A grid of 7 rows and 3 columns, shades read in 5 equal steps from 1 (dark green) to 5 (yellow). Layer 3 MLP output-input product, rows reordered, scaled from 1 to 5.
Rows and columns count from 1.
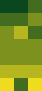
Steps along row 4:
same same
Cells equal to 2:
5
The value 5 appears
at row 7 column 1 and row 7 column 3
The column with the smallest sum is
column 2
